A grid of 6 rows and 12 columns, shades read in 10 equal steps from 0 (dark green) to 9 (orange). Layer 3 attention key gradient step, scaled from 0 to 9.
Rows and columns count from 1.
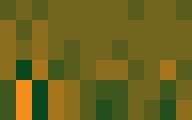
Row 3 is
5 4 5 4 3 4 4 3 4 4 4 4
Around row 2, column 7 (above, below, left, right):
4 4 4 4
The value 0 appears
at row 4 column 2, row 5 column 3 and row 6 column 3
